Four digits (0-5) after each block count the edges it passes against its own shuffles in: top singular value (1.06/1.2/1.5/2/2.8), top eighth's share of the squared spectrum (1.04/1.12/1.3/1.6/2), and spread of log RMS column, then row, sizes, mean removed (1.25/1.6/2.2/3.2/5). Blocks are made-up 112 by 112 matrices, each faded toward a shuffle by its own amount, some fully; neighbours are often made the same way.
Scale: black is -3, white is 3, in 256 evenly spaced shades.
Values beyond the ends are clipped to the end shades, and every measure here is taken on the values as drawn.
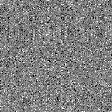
4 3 2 2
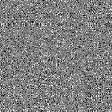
4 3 2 2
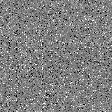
3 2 1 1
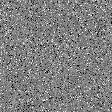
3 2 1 0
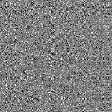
4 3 3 2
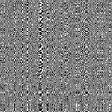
5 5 4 3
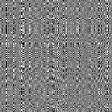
5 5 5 4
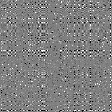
5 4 3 3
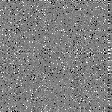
4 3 2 2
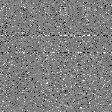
4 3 1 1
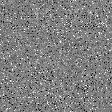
3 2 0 1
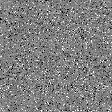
3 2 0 2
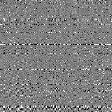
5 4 2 4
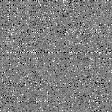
4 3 1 2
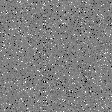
2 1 0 0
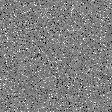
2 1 0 0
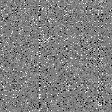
4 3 2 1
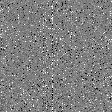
3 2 1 0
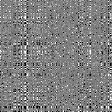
5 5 4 3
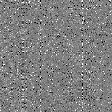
4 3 2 1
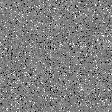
3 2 1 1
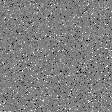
0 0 0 0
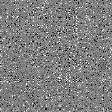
4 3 2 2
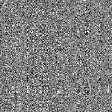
4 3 3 1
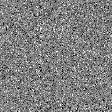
3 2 2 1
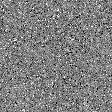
0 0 0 0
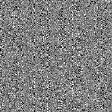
3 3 3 1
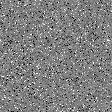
0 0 0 0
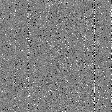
3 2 3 0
